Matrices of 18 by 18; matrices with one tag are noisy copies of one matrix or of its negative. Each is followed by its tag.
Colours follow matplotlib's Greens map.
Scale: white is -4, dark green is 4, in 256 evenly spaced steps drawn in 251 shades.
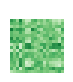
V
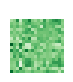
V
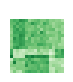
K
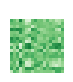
V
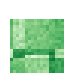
K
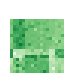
K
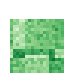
K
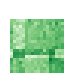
K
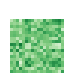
V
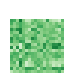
V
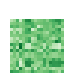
V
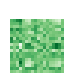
V
